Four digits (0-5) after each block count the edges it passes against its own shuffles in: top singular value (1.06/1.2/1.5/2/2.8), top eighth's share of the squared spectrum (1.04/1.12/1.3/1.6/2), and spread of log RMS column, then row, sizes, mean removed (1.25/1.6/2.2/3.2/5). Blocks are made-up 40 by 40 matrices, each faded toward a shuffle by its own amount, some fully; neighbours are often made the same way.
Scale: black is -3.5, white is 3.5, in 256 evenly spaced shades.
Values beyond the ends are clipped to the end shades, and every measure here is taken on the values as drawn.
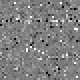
2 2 0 1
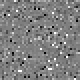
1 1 0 0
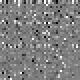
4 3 1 2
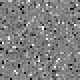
0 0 0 0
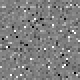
1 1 0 0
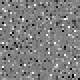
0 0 0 0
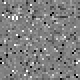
1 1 0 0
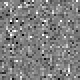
1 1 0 0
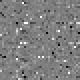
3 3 1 1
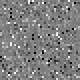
0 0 0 0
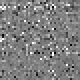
3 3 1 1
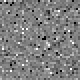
2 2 0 1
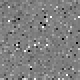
0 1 0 0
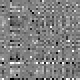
4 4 2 2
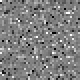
1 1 0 0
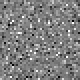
0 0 0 0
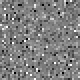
1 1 0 0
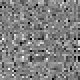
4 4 2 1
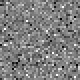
1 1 0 0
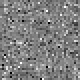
2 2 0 0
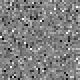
0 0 0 0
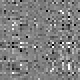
4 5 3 2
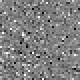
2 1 0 0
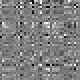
4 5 3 3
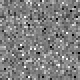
1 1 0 0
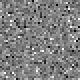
1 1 0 0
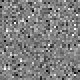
2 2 0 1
